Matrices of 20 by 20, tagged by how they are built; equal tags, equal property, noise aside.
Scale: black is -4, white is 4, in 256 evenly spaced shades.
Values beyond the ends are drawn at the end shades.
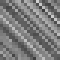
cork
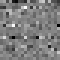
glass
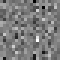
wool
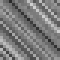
cork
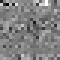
glass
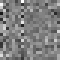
wool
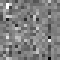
wool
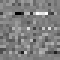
glass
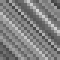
cork
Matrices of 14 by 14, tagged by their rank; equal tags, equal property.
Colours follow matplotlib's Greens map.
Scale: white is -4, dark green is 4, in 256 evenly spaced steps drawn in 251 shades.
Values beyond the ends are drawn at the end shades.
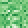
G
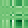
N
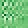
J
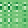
N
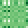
N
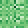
J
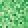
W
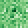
G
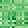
J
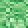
G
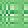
N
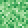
W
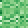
J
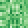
G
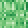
J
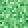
W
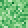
W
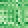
J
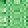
J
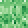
G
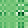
N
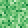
W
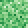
W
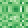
J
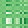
N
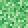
W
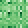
G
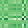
N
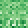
G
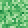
W
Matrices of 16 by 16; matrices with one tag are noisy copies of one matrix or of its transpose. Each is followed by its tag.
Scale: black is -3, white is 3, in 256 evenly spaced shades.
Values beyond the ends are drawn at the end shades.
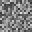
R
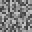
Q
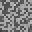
R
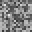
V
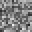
V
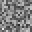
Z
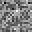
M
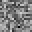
V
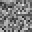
R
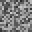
R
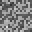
R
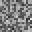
Q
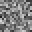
Z
